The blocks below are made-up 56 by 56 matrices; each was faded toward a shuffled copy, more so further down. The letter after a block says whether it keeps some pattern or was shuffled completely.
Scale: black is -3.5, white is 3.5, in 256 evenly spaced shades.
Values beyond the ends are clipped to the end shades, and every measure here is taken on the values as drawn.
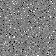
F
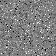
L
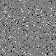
F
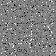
F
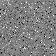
L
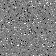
L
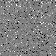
F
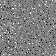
L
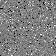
L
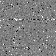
F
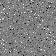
L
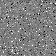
L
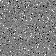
L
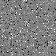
F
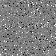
F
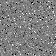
L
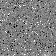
L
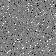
L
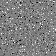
F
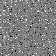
F
